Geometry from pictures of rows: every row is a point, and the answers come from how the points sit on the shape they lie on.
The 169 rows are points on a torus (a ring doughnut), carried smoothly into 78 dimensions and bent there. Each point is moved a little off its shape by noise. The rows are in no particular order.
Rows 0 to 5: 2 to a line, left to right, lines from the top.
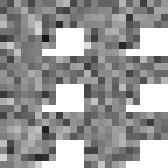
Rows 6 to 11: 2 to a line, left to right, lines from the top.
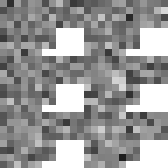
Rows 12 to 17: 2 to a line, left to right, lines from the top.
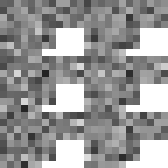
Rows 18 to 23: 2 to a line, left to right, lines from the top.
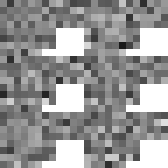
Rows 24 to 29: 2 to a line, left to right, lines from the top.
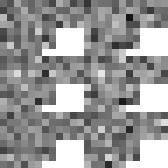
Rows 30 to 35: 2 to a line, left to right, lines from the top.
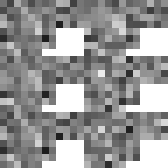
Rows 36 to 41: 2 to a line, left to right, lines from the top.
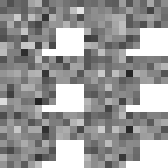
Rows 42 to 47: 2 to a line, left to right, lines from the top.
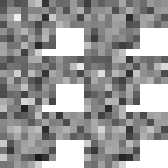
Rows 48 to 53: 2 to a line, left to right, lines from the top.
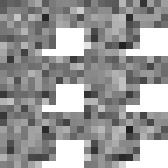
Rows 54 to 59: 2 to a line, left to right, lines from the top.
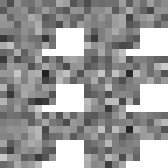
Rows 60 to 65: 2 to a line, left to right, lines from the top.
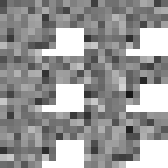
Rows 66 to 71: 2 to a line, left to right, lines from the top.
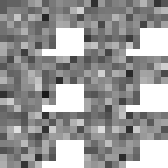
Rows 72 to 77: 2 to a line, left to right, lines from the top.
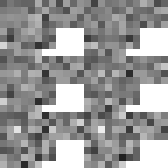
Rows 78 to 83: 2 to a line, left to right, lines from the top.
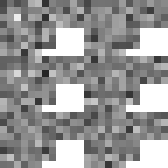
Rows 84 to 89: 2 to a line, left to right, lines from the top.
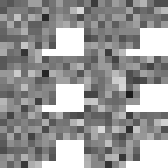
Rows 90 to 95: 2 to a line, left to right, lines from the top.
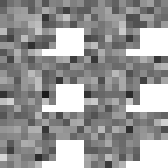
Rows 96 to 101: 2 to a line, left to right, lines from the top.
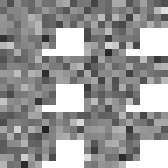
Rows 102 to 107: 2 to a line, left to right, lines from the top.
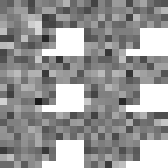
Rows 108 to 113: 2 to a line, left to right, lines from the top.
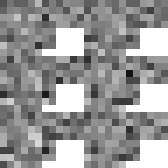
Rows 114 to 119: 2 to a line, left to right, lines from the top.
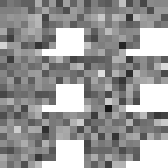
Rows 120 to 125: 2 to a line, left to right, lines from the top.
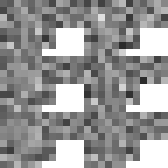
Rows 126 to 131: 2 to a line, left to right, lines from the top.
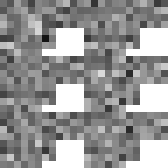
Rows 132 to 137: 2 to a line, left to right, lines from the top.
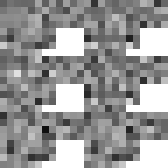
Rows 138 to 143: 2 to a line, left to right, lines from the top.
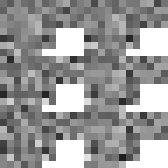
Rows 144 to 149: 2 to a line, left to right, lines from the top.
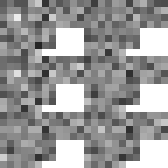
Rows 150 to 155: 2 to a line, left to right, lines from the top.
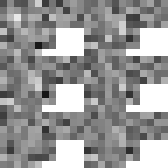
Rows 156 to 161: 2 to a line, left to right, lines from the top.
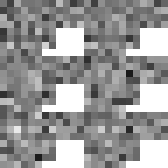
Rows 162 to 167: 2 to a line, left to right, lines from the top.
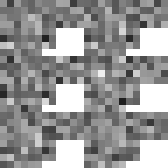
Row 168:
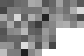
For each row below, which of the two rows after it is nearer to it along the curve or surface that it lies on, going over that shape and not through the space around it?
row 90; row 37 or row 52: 52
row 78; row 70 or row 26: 70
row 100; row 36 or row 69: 69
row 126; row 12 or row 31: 31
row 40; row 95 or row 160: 95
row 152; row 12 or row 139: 139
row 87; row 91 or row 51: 51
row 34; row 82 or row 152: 152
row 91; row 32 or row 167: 167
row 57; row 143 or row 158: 143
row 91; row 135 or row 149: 135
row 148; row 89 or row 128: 89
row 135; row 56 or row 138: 138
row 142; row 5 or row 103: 5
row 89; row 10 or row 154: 154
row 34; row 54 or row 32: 32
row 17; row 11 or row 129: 11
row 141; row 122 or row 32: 122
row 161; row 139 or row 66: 66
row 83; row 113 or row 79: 113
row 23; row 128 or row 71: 71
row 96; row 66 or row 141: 141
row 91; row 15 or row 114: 114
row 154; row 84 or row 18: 84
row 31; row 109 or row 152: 152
